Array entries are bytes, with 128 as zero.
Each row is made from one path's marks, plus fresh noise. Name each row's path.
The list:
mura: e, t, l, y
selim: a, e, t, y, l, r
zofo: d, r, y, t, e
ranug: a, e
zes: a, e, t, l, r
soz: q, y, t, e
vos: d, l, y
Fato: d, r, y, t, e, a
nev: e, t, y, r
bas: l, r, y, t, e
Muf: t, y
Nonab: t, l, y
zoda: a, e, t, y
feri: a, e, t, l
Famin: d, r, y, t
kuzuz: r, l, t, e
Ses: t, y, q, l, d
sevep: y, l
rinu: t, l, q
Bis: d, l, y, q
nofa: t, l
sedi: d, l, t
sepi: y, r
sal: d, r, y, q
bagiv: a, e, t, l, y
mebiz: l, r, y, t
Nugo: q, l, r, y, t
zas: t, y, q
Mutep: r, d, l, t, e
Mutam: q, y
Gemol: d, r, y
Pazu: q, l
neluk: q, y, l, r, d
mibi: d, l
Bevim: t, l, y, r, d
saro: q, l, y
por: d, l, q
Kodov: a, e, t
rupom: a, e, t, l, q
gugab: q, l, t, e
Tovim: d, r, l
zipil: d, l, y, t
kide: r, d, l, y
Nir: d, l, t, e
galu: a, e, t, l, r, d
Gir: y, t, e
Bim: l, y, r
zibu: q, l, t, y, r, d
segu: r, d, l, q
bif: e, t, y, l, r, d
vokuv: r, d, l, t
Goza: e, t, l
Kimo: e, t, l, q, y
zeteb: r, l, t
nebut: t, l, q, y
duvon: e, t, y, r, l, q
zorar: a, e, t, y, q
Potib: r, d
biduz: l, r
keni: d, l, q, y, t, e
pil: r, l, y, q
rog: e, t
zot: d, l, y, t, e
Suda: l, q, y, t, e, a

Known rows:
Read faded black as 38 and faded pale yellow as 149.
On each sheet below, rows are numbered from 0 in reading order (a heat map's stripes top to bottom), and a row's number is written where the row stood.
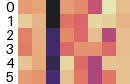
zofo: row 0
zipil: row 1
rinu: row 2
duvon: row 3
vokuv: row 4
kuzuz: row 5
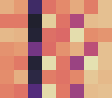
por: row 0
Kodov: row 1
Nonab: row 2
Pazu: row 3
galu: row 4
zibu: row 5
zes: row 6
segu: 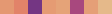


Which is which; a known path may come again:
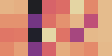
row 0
mura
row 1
Pazu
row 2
Kodov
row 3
pil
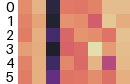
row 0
zibu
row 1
nev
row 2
duvon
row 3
Ses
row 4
rinu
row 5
Nugo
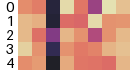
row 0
galu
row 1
Nonab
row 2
biduz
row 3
mibi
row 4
rog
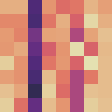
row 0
mebiz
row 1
sal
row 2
segu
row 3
saro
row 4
kide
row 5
kuzuz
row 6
vokuv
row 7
Tovim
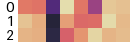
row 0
zes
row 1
Bevim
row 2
Bis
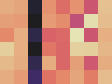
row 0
Goza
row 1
zofo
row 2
nebut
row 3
zipil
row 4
nofa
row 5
por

